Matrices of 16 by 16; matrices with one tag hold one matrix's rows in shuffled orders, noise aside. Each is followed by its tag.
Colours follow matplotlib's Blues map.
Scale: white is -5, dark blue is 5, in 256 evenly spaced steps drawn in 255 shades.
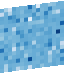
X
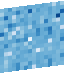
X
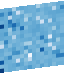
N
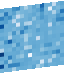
N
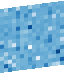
X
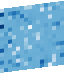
N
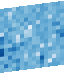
N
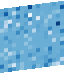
X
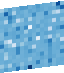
X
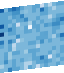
N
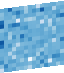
N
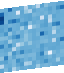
N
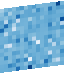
X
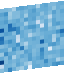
N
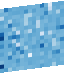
N
